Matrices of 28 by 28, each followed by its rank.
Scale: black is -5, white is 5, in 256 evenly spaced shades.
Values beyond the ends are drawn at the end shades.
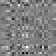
three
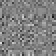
five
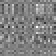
three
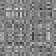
three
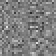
five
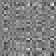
three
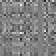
three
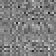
five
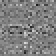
five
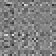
five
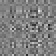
three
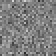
five
